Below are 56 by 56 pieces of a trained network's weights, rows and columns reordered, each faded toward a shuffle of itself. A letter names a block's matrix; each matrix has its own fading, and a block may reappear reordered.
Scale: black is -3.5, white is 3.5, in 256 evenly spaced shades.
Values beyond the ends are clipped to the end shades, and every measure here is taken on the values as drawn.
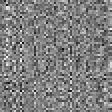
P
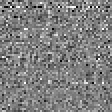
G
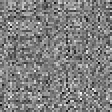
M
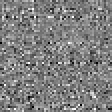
G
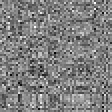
M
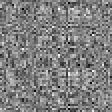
M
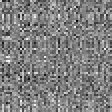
P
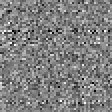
G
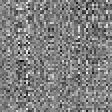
P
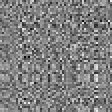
P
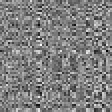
P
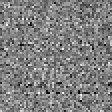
G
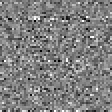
G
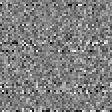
G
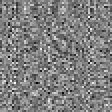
M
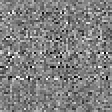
G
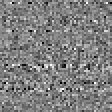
G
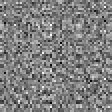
M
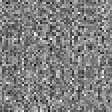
M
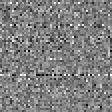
G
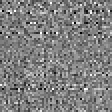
G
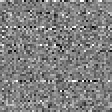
G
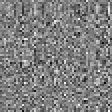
M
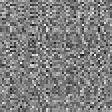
P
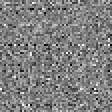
G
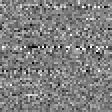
G
